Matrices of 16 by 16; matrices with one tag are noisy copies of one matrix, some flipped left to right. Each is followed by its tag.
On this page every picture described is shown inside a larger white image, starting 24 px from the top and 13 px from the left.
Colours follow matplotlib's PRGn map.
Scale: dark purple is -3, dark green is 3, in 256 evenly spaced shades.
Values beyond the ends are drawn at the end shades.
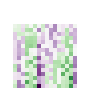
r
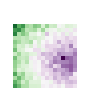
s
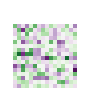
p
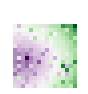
s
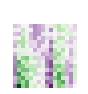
r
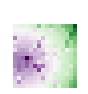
s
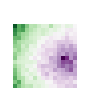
s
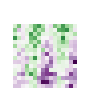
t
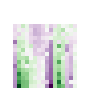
r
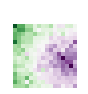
s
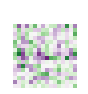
p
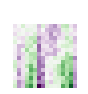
r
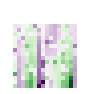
r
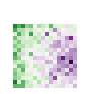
s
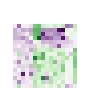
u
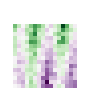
t
